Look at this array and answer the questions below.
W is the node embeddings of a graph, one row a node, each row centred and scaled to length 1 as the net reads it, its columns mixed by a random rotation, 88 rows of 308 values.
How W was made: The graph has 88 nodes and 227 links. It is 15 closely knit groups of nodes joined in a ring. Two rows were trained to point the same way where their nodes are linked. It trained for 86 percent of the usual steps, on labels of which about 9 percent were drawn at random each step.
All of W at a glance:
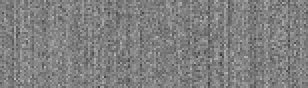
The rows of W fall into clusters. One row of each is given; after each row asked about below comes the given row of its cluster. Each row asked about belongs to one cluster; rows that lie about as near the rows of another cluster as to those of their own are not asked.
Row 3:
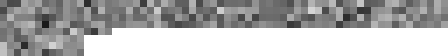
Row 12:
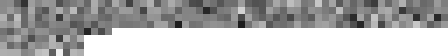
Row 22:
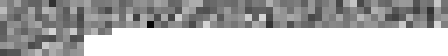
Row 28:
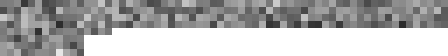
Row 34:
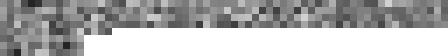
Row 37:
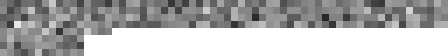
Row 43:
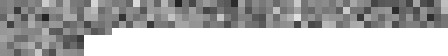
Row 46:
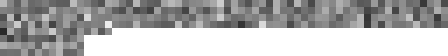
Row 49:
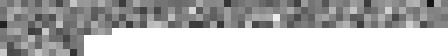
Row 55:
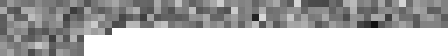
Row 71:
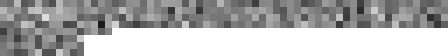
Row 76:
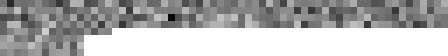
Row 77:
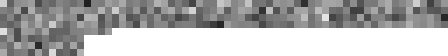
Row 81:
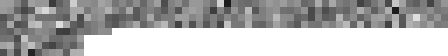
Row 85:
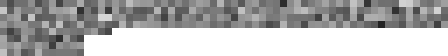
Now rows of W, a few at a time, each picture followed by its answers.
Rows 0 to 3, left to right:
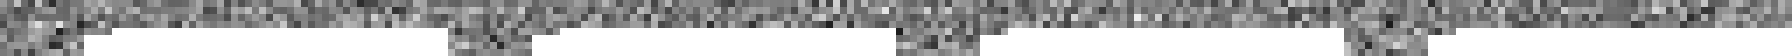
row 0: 81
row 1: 85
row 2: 22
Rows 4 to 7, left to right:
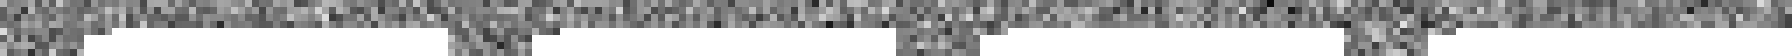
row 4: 77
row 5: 85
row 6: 43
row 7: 81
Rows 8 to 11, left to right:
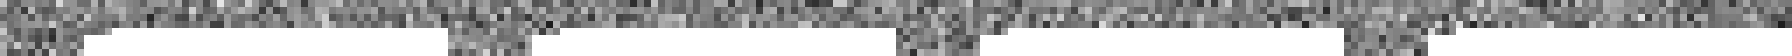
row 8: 77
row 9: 76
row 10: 22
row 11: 71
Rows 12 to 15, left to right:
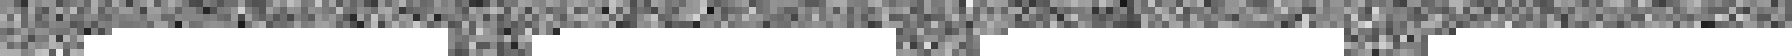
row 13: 34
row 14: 49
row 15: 55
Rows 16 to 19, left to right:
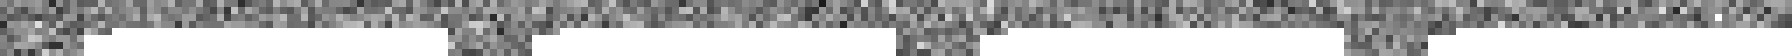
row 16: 81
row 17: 43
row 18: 43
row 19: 12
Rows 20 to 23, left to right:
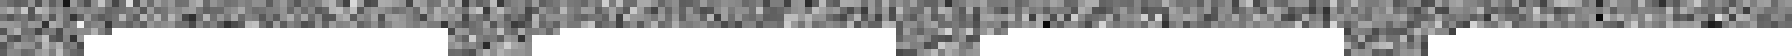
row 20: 49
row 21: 22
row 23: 55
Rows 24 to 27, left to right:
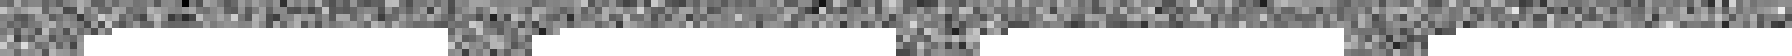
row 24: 76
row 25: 43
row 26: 34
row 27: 85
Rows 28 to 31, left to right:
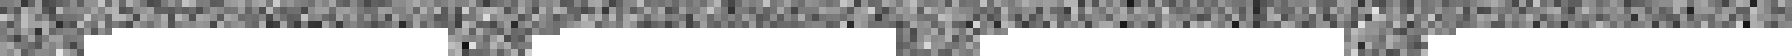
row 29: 37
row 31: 37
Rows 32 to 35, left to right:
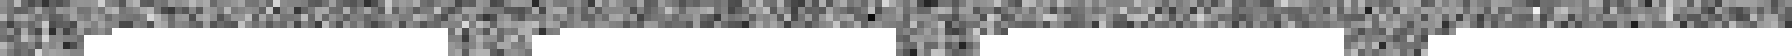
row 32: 28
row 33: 3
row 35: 77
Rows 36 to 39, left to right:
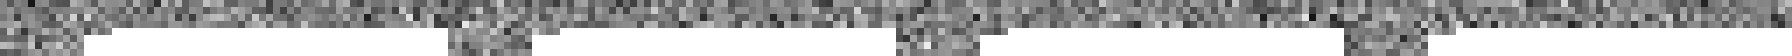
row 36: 46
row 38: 46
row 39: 71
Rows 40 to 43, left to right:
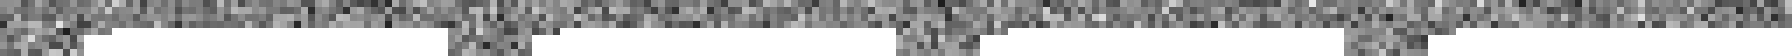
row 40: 81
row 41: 34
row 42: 28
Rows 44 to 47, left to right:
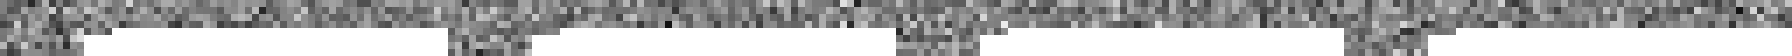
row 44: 34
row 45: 37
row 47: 81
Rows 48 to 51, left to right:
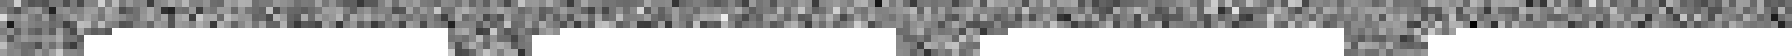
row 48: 28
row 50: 12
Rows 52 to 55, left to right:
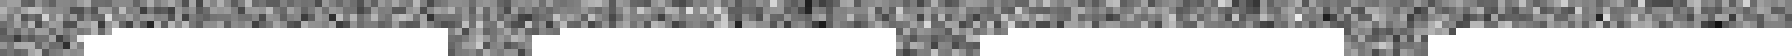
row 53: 71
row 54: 71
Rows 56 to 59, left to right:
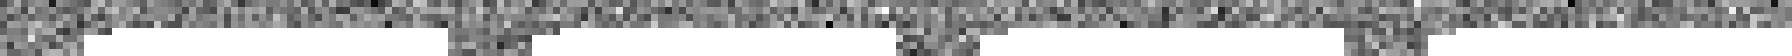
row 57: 85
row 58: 12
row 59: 49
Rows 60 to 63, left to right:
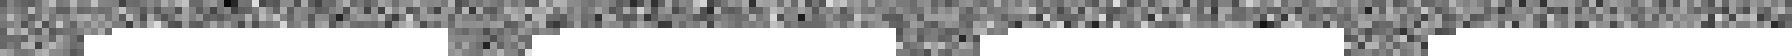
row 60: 49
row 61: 77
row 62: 55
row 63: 55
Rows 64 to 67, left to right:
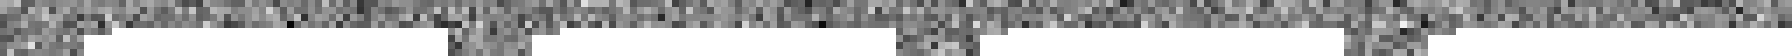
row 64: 71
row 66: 49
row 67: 81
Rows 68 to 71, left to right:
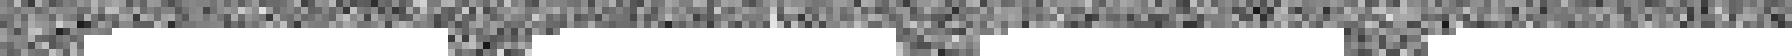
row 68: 81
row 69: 77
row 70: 3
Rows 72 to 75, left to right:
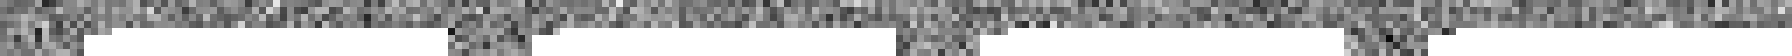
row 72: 28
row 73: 22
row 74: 71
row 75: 85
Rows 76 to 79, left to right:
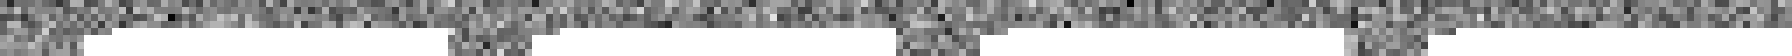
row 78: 43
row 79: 37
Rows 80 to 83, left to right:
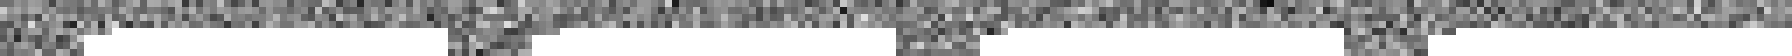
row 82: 43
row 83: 49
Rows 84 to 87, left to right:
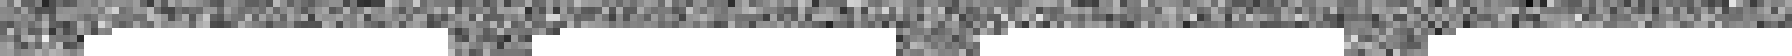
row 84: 28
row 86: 71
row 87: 76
